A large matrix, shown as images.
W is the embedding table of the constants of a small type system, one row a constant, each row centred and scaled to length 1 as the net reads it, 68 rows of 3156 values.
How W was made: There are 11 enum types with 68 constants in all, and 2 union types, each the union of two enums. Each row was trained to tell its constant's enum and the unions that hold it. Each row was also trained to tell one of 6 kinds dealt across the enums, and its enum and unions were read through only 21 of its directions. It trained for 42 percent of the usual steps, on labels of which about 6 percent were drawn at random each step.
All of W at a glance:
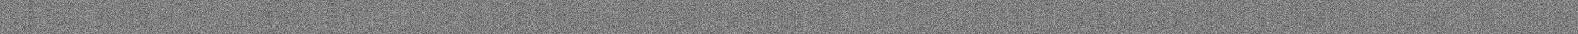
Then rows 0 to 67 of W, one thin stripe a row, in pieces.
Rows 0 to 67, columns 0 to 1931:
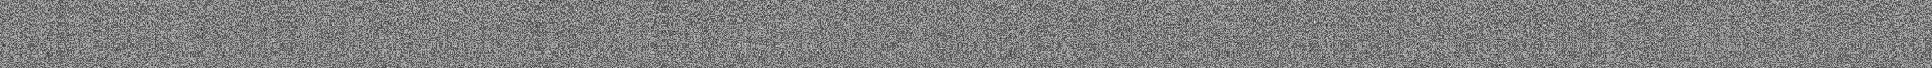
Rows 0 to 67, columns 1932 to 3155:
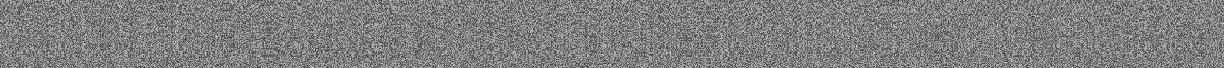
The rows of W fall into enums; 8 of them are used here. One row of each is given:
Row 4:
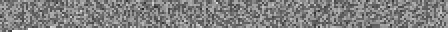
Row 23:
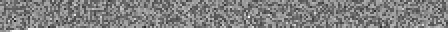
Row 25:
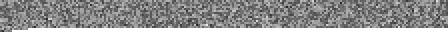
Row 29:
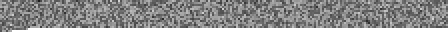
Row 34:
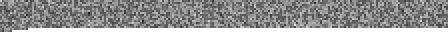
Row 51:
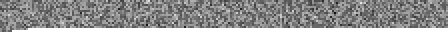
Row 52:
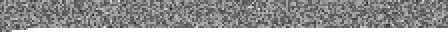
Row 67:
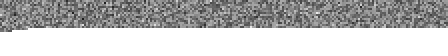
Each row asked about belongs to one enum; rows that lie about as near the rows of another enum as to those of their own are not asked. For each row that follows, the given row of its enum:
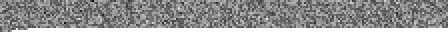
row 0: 52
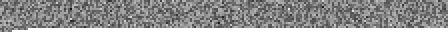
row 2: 23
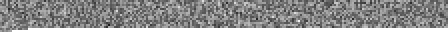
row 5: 29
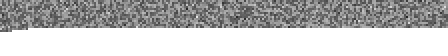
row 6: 34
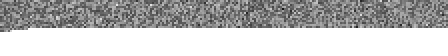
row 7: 34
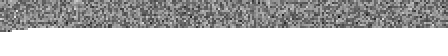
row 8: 25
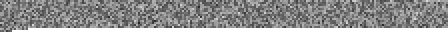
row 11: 34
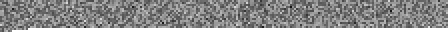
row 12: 34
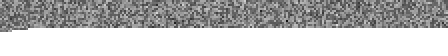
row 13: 29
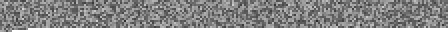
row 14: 29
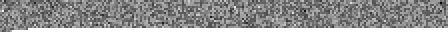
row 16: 51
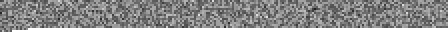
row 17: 25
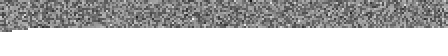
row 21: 4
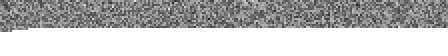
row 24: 51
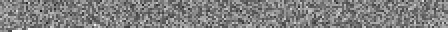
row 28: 4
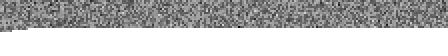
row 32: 23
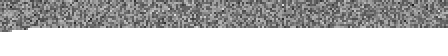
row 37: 51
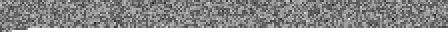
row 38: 29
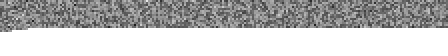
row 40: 25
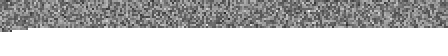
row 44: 51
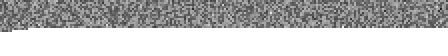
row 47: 34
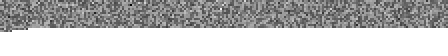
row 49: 29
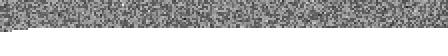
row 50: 25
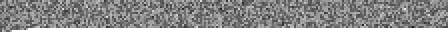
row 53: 52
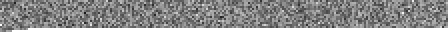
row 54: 51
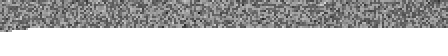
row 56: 29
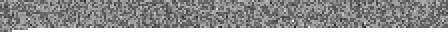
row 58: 25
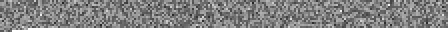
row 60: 25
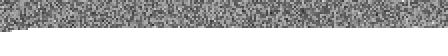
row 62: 51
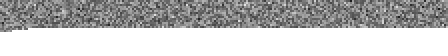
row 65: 23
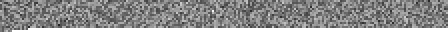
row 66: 34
